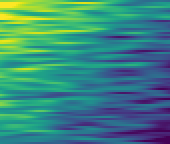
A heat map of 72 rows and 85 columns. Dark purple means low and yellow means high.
Slope: up to the top left. Grain: streaks across. Mirror symmetry: none. Ninth with the lowest average: bottom right.
